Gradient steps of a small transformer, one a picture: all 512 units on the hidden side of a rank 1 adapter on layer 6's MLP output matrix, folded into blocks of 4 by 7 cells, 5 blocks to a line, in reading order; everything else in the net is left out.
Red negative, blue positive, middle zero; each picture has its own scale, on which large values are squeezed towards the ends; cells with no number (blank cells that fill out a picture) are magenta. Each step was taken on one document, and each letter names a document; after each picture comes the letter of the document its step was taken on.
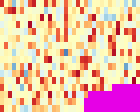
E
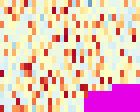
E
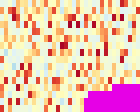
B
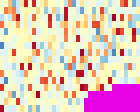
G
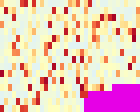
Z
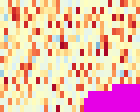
B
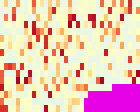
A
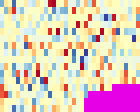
E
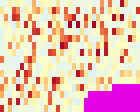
B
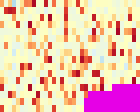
E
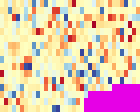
G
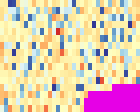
G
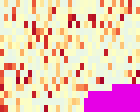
A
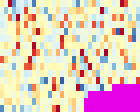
G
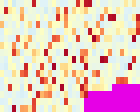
Z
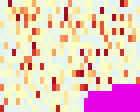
G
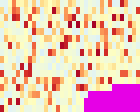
B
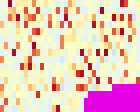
G
